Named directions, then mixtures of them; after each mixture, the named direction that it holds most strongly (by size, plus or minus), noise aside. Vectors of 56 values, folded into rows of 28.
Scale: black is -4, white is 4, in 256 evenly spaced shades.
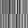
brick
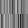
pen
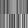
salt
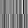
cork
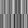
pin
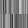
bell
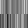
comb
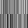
comb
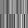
salt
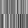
pen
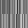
brick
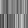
comb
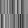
pen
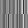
cork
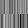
pen
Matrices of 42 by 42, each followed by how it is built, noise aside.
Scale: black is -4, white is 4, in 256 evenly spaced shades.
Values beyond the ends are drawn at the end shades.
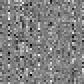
uneven columns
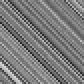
Toeplitz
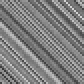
Toeplitz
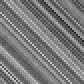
Toeplitz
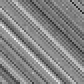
Toeplitz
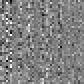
uneven columns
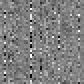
uneven columns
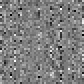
uneven columns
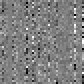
uneven columns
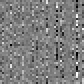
uneven columns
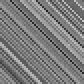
Toeplitz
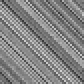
Toeplitz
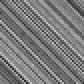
Toeplitz
